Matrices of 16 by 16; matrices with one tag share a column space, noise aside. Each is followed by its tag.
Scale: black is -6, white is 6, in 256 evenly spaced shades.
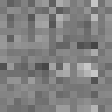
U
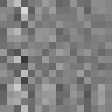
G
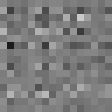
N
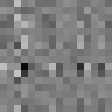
U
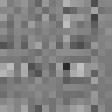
U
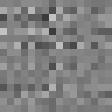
N
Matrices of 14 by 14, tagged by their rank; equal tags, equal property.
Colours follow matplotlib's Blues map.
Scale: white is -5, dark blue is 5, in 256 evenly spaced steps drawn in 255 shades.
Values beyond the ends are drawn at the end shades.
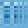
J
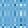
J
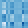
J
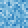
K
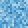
K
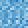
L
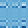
J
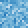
K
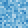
K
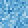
K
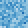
K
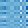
J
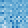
L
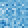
L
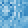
L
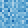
L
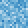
K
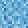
L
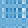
J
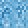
L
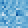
L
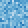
K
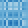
J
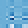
J
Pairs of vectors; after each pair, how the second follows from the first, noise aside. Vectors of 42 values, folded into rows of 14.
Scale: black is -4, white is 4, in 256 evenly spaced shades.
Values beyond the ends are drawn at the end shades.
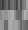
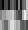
scaled up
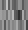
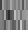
reversed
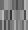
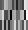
scaled up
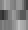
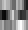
scaled up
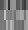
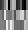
scaled up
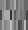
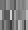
negated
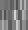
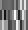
scaled up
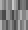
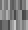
reversed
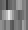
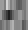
negated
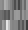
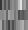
reversed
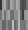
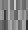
reversed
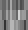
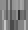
negated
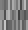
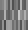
negated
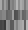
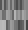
negated
